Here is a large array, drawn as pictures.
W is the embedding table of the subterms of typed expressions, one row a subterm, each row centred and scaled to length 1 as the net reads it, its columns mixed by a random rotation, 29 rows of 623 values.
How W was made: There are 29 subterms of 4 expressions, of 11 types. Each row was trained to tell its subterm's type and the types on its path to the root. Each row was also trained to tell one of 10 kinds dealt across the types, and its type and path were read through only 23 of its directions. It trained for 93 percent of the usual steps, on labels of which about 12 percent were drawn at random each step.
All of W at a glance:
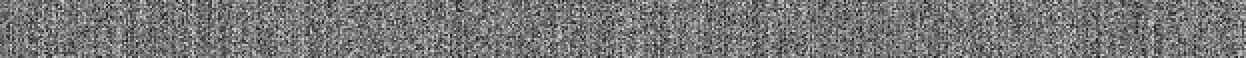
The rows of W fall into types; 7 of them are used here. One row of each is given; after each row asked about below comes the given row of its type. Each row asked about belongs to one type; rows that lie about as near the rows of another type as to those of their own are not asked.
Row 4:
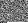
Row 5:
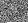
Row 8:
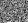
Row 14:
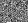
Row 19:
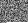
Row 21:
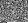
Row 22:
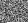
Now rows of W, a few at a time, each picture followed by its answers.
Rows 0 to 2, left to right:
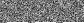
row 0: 5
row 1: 8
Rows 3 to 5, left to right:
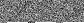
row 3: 8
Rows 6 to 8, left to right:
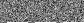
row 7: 14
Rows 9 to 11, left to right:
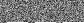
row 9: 19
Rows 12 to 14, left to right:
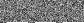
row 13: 4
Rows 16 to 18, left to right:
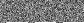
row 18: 14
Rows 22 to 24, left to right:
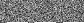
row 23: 4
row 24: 22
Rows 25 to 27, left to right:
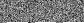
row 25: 14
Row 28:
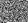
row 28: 4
